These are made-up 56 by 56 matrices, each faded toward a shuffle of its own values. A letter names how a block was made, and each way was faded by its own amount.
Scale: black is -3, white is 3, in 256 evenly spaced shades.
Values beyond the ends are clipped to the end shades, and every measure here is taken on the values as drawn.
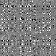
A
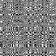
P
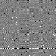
P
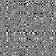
A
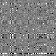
P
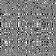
A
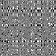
P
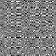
P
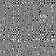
A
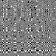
P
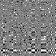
P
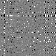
A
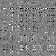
A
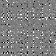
A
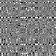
P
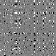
A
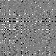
A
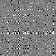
A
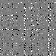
A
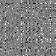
A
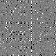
A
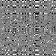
P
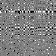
P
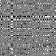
P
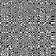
P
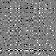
P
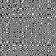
P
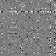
A
